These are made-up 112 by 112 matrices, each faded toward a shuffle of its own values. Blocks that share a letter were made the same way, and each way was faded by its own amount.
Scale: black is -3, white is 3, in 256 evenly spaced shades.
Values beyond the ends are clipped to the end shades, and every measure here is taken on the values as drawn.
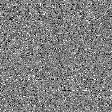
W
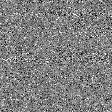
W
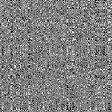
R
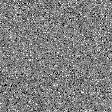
W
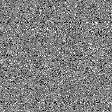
W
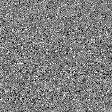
W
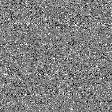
W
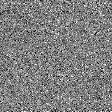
W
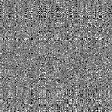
R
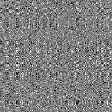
R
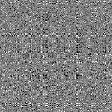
R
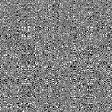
R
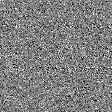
W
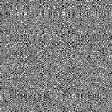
R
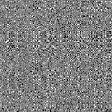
R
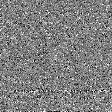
W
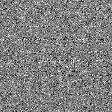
W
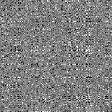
R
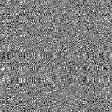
R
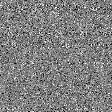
W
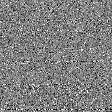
W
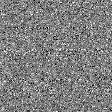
W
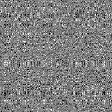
R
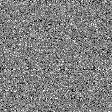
W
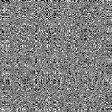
R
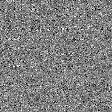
W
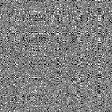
R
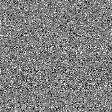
W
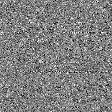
W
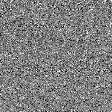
W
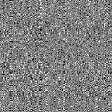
R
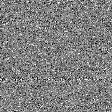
W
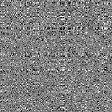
R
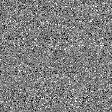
W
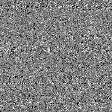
W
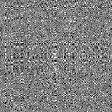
R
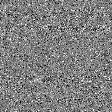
W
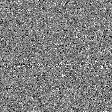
W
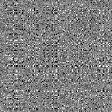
R
